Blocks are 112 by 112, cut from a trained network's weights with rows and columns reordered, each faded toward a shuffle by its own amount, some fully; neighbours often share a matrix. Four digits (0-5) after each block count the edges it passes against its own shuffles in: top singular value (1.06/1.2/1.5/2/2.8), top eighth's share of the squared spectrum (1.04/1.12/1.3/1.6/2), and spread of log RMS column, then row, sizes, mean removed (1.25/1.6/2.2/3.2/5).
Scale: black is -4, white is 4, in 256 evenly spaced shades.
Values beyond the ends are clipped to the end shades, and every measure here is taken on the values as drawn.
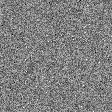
1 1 0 0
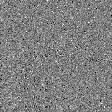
3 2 0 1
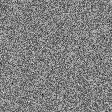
1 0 0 0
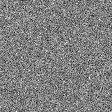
0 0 0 0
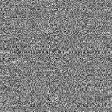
4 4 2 3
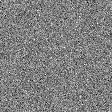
0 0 0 0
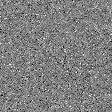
0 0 0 0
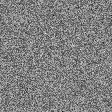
1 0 0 0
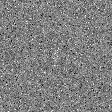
0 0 0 0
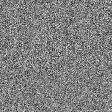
3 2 1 1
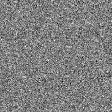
3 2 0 1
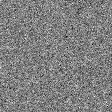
0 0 0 0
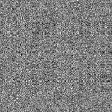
4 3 1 2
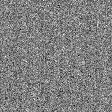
3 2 0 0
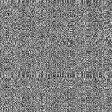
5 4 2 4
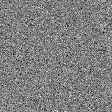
3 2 0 1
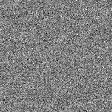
2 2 0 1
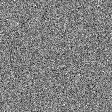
2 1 0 0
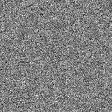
2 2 0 1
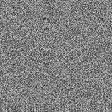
4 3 0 1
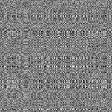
5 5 3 4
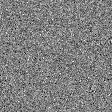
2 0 0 0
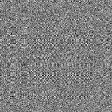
5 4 2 3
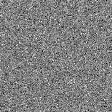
3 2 0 1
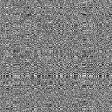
5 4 2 4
